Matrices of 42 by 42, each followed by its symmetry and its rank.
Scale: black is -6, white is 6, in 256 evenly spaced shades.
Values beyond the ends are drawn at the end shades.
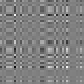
symmetric, rank one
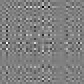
antisymmetric, rank two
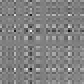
symmetric, rank two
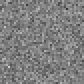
antisymmetric, full rank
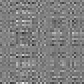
neither, rank three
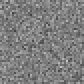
symmetric, full rank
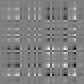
symmetric, rank one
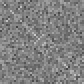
symmetric, full rank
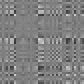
symmetric, rank two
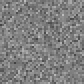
antisymmetric, full rank
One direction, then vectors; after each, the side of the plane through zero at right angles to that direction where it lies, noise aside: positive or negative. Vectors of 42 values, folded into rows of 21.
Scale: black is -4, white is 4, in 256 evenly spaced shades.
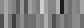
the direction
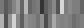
negative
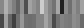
positive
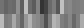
negative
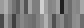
positive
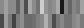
positive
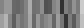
positive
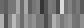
negative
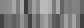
positive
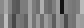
positive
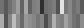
negative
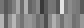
negative
